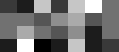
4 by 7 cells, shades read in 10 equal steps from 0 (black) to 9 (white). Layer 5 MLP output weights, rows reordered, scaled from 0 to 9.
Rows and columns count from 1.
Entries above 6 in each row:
3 0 0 2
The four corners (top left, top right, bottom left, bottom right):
2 4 1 2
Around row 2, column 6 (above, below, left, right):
9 1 6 4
